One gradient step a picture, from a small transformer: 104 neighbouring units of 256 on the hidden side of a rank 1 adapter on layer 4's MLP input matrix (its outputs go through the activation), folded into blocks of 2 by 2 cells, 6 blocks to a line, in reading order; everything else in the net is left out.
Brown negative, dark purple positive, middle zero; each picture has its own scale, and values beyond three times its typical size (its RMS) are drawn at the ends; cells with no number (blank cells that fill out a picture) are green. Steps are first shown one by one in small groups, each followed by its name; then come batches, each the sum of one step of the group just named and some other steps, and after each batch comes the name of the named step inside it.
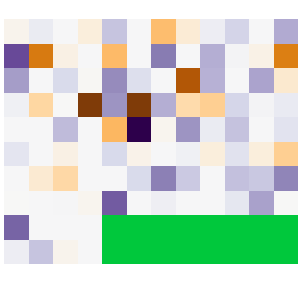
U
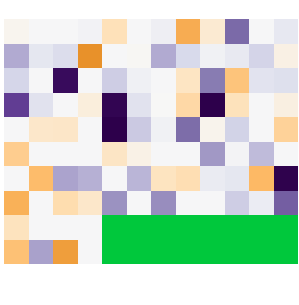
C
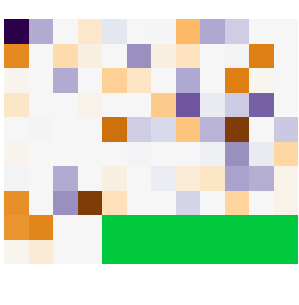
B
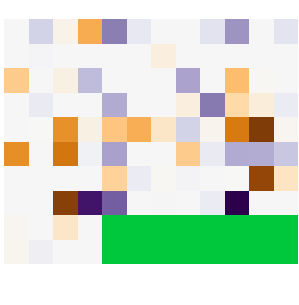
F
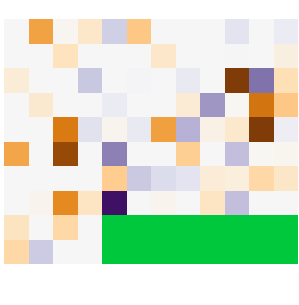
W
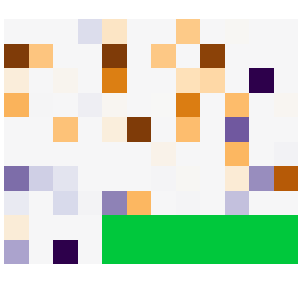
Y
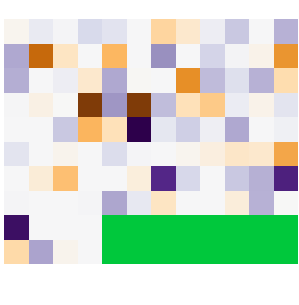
U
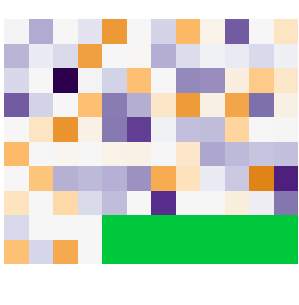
C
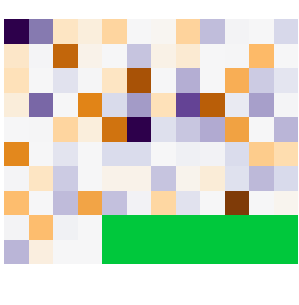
B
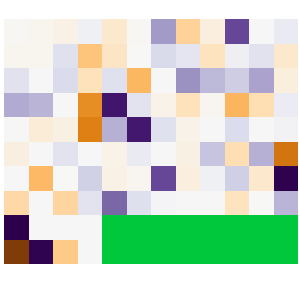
C
